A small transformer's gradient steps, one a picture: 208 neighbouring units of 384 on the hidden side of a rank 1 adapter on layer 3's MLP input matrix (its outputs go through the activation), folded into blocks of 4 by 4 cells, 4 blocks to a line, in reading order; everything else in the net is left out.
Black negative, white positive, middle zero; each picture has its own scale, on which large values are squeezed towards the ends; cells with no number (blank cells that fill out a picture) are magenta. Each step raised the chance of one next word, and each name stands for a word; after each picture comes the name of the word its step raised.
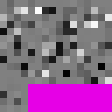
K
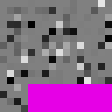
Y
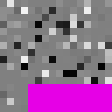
K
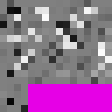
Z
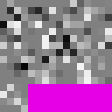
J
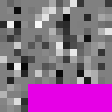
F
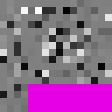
K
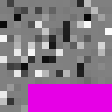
J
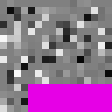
J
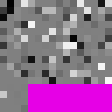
Z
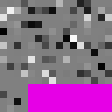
Z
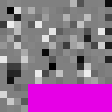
J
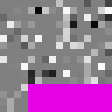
K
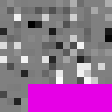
Y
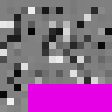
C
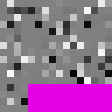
Y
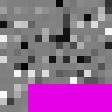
J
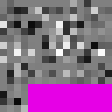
Y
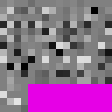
F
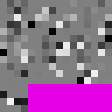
Y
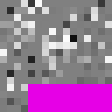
Z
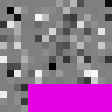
J
